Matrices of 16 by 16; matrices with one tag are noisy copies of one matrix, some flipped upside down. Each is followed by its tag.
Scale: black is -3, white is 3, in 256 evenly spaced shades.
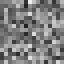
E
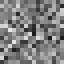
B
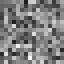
E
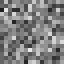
E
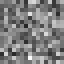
E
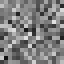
B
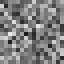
B
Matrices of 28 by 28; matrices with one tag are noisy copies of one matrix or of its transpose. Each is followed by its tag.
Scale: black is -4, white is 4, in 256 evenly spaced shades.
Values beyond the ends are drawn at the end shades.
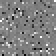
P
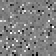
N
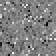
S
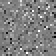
N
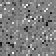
S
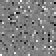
P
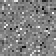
S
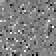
N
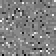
P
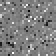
S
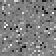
S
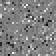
S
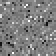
S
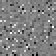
N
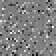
N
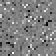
S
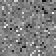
S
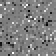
S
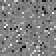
S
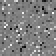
S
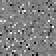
N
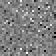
N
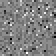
N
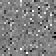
N
